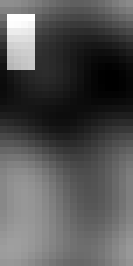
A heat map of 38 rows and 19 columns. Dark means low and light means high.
Roughest part: top left. Calmest part: bottom left. Average level on the scale: 30%. Odd patch: higher, in the top left. Stripes: none.
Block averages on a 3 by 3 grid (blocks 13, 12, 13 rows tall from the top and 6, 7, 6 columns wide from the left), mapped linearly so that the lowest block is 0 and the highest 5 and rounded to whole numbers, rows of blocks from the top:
400 / 101 / 533
